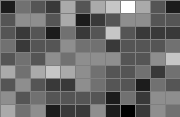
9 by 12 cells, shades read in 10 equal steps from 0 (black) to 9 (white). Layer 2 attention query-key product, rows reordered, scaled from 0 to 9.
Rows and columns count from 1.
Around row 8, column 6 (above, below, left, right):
5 2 3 3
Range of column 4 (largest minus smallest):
6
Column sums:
34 33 35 27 38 30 36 32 33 28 32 33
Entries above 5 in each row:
5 1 1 0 1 4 0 0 1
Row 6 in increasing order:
2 3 3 4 4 4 4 5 6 6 6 7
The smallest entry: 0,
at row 9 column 9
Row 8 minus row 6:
-1 -1 -2 -4 -3 -2 -1 -2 1 -2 3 1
